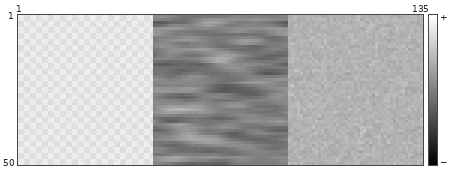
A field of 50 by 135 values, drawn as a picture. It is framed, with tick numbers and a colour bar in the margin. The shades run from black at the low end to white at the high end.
The table splits into one row of 3 panels. Panel 1,1: very high, checkered, faint in contrast. Panel 1,2: middling, streaked across. Panel 1,3: high, fine-grained, faint in contrast.
